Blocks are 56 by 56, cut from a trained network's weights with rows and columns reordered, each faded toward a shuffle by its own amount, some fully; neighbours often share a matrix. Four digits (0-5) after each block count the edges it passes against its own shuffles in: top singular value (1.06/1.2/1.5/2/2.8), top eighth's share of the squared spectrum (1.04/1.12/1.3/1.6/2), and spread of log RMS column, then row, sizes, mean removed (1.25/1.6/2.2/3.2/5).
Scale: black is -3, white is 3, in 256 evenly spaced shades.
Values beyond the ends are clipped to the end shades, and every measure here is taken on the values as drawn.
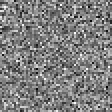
2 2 0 0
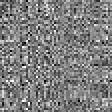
4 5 3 2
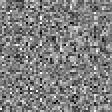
4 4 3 2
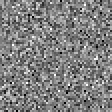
0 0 0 0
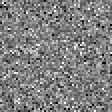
0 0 0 0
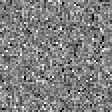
0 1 0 0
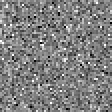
0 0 0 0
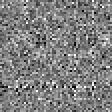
3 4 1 2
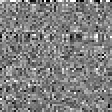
3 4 2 3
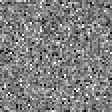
0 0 0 0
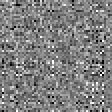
3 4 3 3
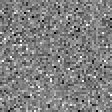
0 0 0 0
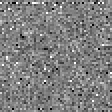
2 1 0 1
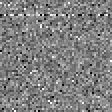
2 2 0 1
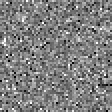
0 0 0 0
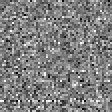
2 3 0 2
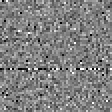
3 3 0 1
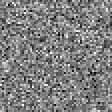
0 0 0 0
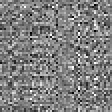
3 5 3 1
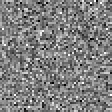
2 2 0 0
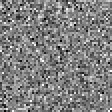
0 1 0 0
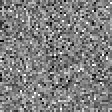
2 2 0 0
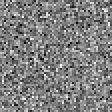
1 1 0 0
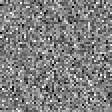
2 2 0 0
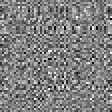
4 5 3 2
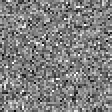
1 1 0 0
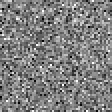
2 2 0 0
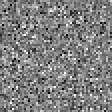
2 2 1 0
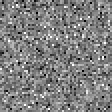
1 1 0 0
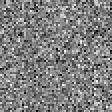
2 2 1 0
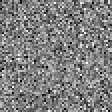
2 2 0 0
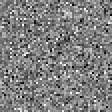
1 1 0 0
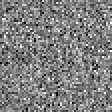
1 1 0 0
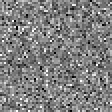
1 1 0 0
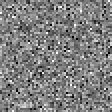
2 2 1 0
